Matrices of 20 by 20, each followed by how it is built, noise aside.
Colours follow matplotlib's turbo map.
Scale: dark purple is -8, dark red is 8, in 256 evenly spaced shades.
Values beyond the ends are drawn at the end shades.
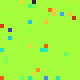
sparse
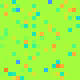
sparse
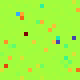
sparse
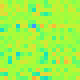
low rank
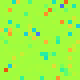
sparse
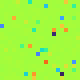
sparse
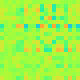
low rank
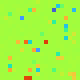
sparse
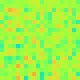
low rank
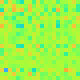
low rank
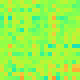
low rank
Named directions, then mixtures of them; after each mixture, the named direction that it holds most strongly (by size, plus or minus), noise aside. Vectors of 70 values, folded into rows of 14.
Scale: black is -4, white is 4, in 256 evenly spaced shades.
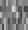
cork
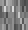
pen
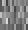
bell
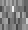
cork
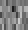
cork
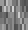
pen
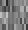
pen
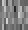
bell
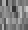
cork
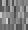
bell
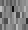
cork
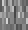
bell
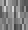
pen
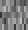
cork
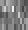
pen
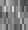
pen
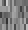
bell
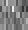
pen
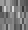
pen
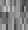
pen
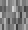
cork
